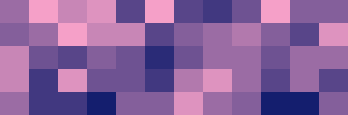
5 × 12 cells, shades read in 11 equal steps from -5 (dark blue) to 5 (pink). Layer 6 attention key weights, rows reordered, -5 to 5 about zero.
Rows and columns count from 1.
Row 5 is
1 -3 -3 -5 0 0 4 1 0 -5 -5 0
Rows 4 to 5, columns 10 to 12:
-2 1 -2 | -5 -5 0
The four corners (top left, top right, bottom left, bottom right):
1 0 1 0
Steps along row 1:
up down up down up down down up up down same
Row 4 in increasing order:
-3 -3 -2 -2 -1 -1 1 1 2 3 4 4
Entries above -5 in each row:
12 12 12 12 9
